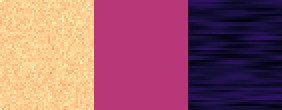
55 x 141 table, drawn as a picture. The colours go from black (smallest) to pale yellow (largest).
The table splits into one row of 3 panels. Panel 1,1: very high, fine-grained, faint in contrast. Panel 1,2: middling, flat. Panel 1,3: very low, streaked across, faint in contrast.
